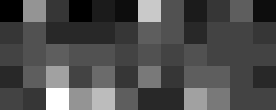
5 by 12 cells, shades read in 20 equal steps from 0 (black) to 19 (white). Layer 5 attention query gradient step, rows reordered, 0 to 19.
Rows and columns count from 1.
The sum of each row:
53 53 67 74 97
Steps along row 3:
up up down same down up down up down same same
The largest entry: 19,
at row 5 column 3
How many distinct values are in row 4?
7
